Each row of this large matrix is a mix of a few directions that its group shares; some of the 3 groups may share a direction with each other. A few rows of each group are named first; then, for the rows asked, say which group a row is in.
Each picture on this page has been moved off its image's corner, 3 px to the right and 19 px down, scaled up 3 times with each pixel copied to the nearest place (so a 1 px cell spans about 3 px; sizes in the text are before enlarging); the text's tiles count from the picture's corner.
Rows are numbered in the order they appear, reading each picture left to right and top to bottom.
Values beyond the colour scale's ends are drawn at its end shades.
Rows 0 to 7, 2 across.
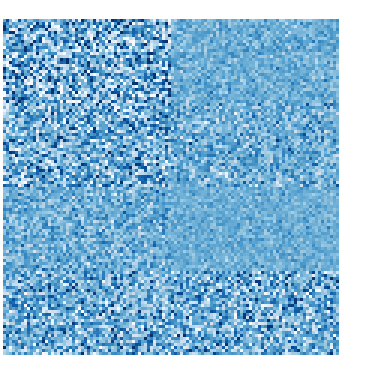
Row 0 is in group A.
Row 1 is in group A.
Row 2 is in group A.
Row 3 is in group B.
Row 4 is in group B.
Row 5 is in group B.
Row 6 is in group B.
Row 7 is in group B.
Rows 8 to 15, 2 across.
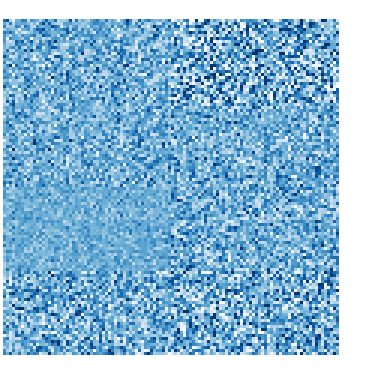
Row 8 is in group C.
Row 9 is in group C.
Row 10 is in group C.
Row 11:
B
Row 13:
A
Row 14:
B
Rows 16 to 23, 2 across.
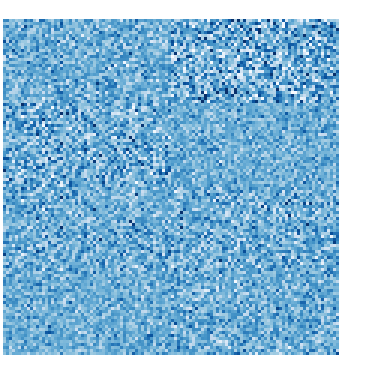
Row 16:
A
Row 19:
C
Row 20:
C
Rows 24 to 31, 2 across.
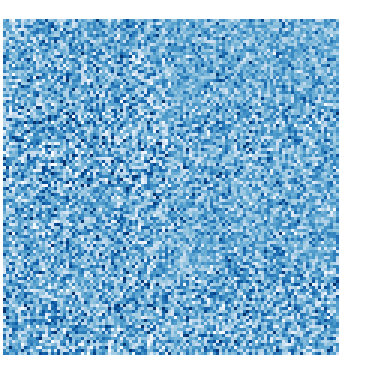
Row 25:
B
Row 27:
B
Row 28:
C
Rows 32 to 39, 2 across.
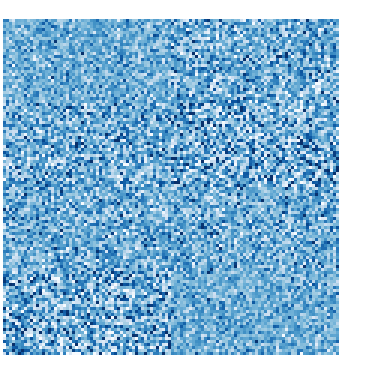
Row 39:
B
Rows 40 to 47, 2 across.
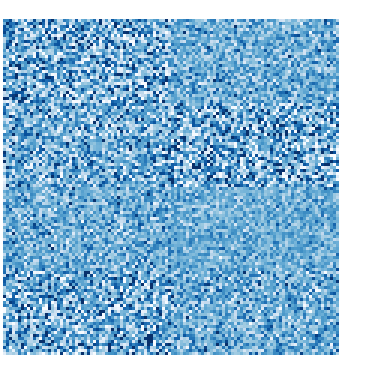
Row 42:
A
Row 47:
B
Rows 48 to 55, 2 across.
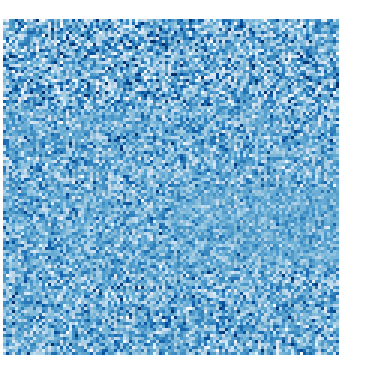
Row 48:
A
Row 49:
C
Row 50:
B
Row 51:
B
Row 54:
A
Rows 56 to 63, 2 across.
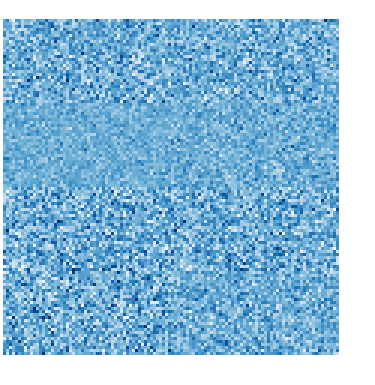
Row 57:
B
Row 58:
C
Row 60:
A
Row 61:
A
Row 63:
B
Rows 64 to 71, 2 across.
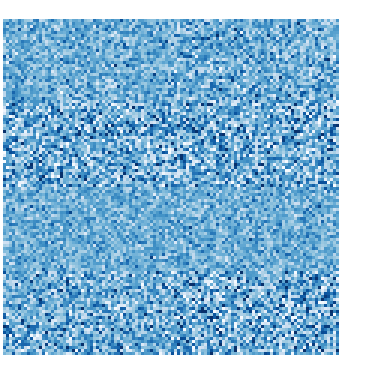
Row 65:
B
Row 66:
A
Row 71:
C
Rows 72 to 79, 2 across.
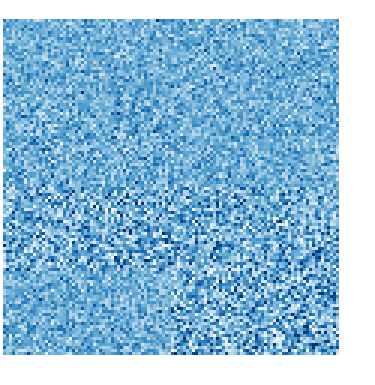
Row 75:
A
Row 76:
A
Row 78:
B
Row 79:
A
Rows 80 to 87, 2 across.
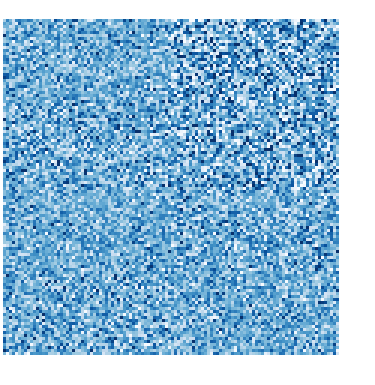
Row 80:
C
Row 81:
C
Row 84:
C
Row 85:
C
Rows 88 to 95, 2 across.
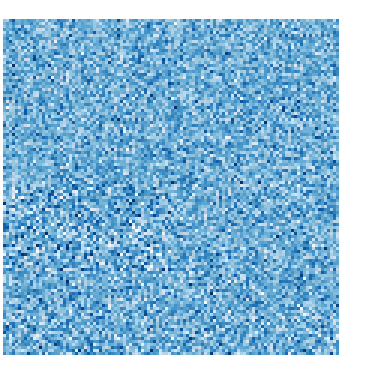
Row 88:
C
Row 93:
A
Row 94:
B
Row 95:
C
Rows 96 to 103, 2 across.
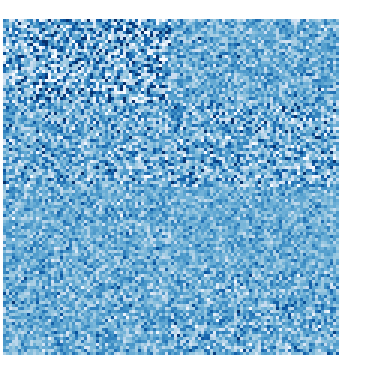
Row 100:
A
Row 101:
B
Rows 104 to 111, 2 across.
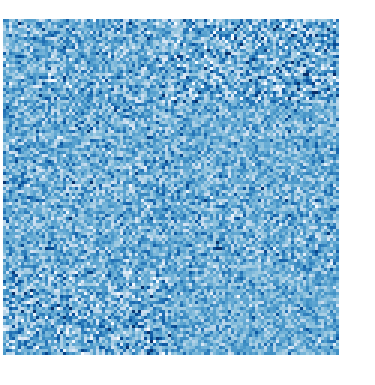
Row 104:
B
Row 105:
A
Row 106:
A
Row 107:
A
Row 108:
B
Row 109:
B
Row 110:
C
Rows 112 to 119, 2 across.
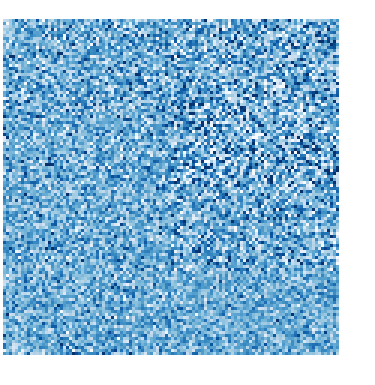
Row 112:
A
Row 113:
A
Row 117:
A
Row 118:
A
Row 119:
A
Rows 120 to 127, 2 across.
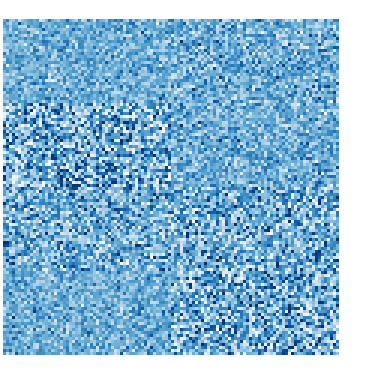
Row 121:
C
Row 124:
C
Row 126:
C
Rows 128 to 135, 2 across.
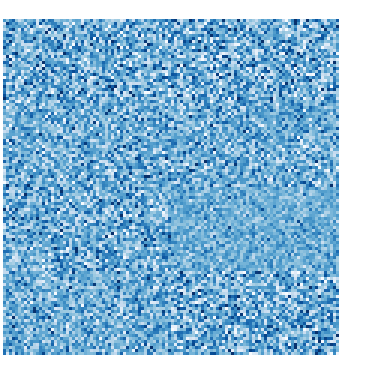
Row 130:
A
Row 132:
A
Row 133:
C
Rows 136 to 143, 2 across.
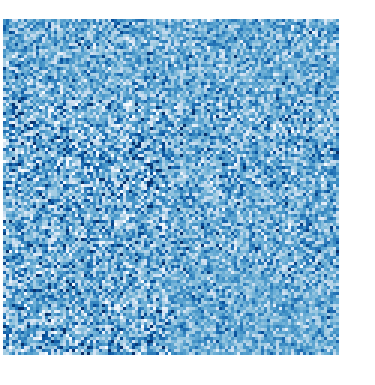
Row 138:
C
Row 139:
A
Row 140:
B
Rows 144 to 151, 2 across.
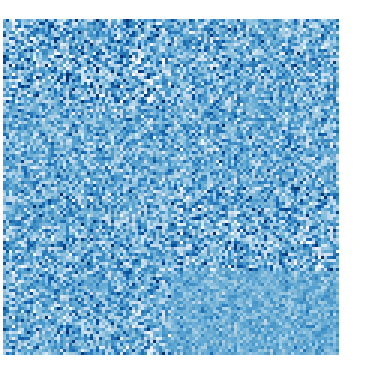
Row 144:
C
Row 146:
B
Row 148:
B
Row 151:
C
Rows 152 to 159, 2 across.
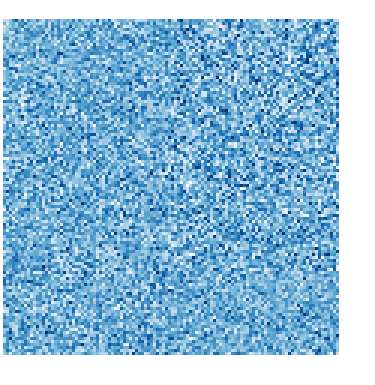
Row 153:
C
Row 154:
C
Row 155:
A
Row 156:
A
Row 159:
C
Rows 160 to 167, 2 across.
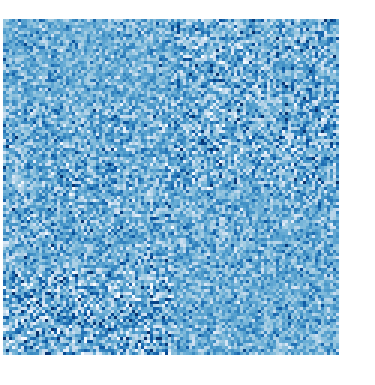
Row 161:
B
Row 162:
A
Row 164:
C
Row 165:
B
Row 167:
B
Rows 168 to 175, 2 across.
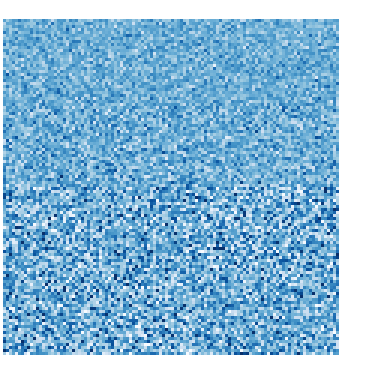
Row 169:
C
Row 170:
A
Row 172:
B
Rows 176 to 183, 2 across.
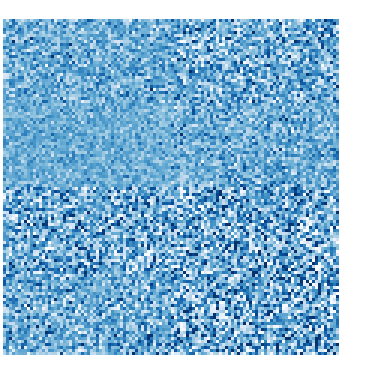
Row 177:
B
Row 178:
B
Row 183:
B
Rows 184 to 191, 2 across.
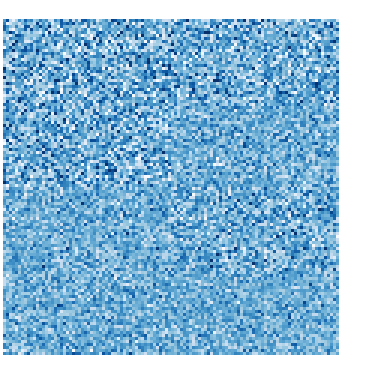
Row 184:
A
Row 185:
B
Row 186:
A
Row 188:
A
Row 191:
B
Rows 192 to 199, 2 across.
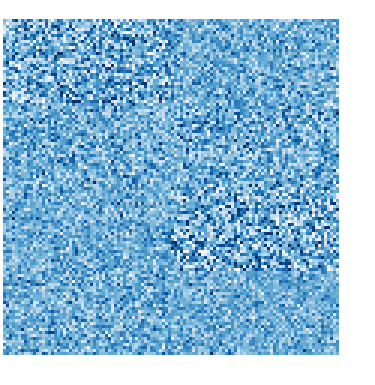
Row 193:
A
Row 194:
B
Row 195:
B
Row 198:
B
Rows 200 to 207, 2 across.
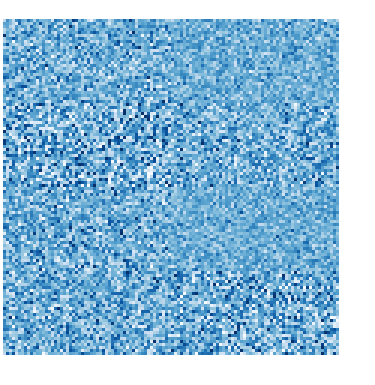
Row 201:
B
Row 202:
B
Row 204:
B
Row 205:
A
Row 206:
C
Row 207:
A
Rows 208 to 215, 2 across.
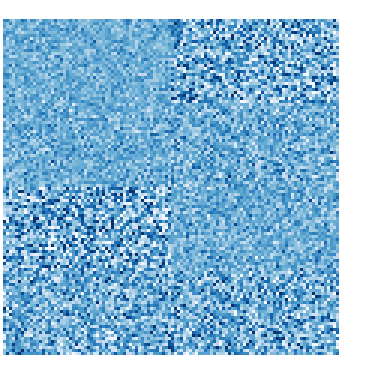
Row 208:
C
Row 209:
A
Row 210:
C
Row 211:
A
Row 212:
B
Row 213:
B
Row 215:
A
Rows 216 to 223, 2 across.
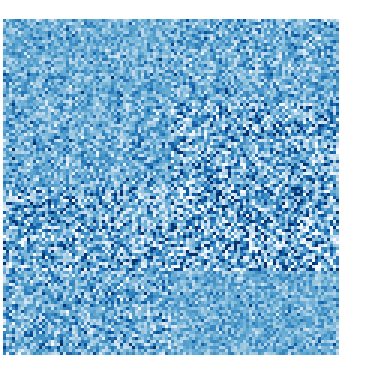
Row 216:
B
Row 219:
A
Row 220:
B
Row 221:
C
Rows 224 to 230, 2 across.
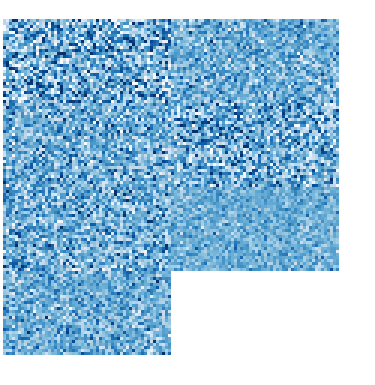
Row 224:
A
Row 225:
C
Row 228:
A
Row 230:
C
